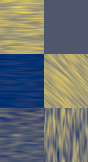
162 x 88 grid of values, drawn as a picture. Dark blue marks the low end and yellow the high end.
It is made of 3 by 2 panels. Panel 1,1: high, streaked across. Panel 1,2: low, flat. Panel 2,1: very low, streaked across, faint in contrast. Panel 2,2: high, slanting down to the right. Panel 3,1: low, streaked across. Panel 3,2: middling, streaked downward, strong in contrast.
